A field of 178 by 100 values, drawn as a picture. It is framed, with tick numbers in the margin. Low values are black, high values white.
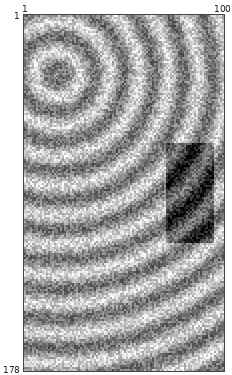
In the middle right lies a patch that is lower than the rest. The halves do not mirror each other. The ninth with the lowest average is the middle right. Rings spread out from the top left.
